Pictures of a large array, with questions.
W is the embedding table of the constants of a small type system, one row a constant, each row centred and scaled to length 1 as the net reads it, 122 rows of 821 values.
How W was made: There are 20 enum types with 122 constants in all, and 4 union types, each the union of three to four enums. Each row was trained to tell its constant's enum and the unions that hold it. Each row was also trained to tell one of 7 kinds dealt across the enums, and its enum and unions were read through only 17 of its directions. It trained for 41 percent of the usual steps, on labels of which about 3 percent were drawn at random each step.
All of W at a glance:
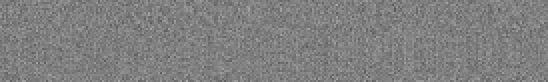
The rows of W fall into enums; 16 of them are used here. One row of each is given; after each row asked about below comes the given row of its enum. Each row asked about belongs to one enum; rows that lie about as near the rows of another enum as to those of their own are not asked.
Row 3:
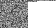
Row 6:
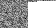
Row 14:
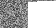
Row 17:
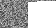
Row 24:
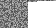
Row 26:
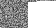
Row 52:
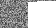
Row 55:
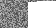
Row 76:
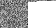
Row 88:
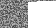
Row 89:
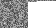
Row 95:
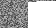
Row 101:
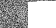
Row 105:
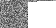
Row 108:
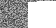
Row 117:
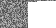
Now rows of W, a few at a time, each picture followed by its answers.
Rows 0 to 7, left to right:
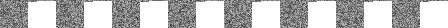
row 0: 108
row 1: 95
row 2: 88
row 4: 52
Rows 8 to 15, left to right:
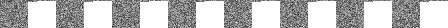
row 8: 117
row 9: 17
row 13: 14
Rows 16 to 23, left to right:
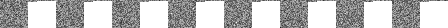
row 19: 55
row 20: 89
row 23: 108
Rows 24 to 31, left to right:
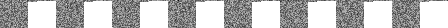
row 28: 52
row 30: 105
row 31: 105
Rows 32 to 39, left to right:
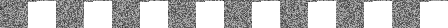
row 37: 52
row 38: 89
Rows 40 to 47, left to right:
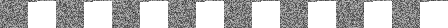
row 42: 55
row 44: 88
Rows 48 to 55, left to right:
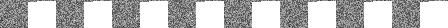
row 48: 88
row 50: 17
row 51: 89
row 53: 14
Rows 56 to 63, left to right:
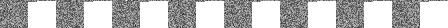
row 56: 88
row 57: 105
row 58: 89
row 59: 76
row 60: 108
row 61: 105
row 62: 117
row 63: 95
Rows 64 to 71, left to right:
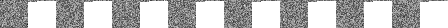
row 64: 17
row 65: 89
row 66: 17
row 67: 101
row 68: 14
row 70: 14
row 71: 24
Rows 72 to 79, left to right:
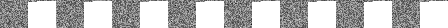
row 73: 108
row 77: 117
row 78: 55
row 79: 105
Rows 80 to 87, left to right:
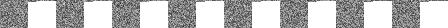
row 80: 95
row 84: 14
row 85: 108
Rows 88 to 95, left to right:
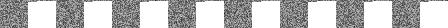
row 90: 55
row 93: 55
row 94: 95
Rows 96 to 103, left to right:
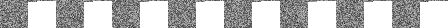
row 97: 52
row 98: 101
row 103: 95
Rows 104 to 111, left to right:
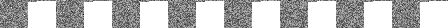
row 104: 89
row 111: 17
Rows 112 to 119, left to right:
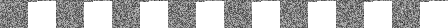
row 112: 55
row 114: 95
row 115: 108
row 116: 105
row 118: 117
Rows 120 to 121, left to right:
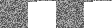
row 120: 52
